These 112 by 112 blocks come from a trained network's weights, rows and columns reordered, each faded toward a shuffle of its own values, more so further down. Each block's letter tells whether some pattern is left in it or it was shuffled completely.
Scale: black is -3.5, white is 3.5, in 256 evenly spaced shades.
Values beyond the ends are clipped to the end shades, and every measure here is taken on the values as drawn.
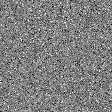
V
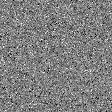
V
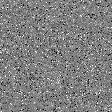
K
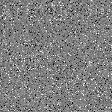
K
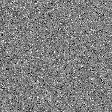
K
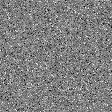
V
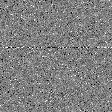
K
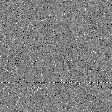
K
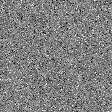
K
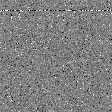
K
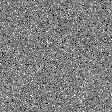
V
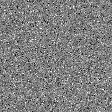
K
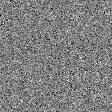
K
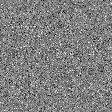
K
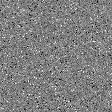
V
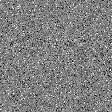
K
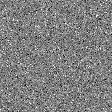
K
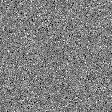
K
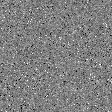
V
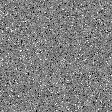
V
